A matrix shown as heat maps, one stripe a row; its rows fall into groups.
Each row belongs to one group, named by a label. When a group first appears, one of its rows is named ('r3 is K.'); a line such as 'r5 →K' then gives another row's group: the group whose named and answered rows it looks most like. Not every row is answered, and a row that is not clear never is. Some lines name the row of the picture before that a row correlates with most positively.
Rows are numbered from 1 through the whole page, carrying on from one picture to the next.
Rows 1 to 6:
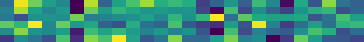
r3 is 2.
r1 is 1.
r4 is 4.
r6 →1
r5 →1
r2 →1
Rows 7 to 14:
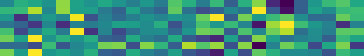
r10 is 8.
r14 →4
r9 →2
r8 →4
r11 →2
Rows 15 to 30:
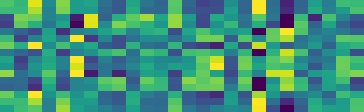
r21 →4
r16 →4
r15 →4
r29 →4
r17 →1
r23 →2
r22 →8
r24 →2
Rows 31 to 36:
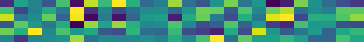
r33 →2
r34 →1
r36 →2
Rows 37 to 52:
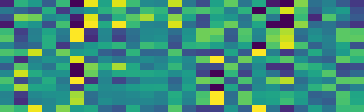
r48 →2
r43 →8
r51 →2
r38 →8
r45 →2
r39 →1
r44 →4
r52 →4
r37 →1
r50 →2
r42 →2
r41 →2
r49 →1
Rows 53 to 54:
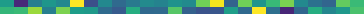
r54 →4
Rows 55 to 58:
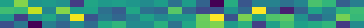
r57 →2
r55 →1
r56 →4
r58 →8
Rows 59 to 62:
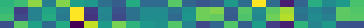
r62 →1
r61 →2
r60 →2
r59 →4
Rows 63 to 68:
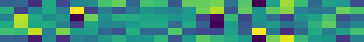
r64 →2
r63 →8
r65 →1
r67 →4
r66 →1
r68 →8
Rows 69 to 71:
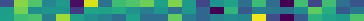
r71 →4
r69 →1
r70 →1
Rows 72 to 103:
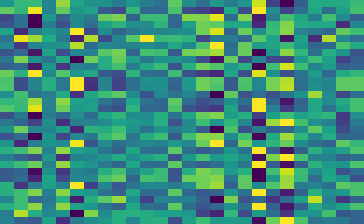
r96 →8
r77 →1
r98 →2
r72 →4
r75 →8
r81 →8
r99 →4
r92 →2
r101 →4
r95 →4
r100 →1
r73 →4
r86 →4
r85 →1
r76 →2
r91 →8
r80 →1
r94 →8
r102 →1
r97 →8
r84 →2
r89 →8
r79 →8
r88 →8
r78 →2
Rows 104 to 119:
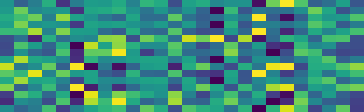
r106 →4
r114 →4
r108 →4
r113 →2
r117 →1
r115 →1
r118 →1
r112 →1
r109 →8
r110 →1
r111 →1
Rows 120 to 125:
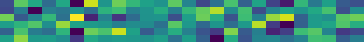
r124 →1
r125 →1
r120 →1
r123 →4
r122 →2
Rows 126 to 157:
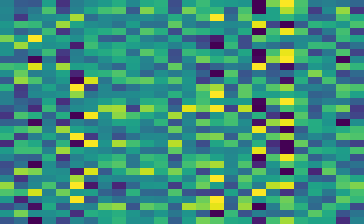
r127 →8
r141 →8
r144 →4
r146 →1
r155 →8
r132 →1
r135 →4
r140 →8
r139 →2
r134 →8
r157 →8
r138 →2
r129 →4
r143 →8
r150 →1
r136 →1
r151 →2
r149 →8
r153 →4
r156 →1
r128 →2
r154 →2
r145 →2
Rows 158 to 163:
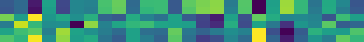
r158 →8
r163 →4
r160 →4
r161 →1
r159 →8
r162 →4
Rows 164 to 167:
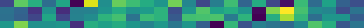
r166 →8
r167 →1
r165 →8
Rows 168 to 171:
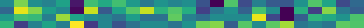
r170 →4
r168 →1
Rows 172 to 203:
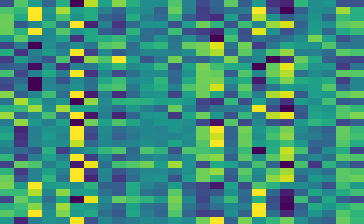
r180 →1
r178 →8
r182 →2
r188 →2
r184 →8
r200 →1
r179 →2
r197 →2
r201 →4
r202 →4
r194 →2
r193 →8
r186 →1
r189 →1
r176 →4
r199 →4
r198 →4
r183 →8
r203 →2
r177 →1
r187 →4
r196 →2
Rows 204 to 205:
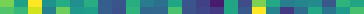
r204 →4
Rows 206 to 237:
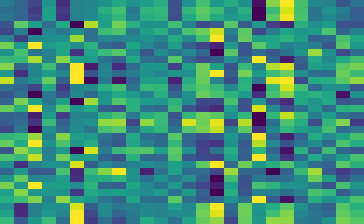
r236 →2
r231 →1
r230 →1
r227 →1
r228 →4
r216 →2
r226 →4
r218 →8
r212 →4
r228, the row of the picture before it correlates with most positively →205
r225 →4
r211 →2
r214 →4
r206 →8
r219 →8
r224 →8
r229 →2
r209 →1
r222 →8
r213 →1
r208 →8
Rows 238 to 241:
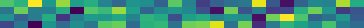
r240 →8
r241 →8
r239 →1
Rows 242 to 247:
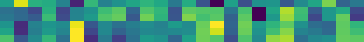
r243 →8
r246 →2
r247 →2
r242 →1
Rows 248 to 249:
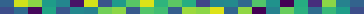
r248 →1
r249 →8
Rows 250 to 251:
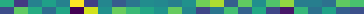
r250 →2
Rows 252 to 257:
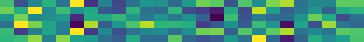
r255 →1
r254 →1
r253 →4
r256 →2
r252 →2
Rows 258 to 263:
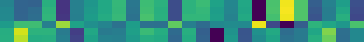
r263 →1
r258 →8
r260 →8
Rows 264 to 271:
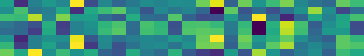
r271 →4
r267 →8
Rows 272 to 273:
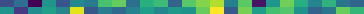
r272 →8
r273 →2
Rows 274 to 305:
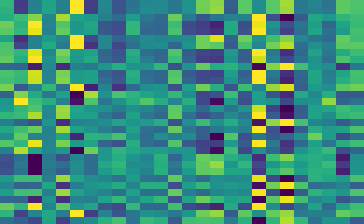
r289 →4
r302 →8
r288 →1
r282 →4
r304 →2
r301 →4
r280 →2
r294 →4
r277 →4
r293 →1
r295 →1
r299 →4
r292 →4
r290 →4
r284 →4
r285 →4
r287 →1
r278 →4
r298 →8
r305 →8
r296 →8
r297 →8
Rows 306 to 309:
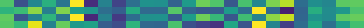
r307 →4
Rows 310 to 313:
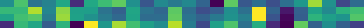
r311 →4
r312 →4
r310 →1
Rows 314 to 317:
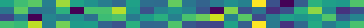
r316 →8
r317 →4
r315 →1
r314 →4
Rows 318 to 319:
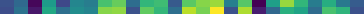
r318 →8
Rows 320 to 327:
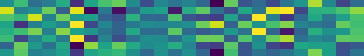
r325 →2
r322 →4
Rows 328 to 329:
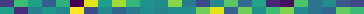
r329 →2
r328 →1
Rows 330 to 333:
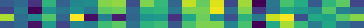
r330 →8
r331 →8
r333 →8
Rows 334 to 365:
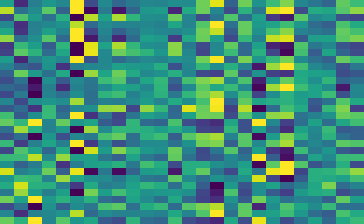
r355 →1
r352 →1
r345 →8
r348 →2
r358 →2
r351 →4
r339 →2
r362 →4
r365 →4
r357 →8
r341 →1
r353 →8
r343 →8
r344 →1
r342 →2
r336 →1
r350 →2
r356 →4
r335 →2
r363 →8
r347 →8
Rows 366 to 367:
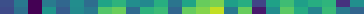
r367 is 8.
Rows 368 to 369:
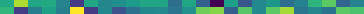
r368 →1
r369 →2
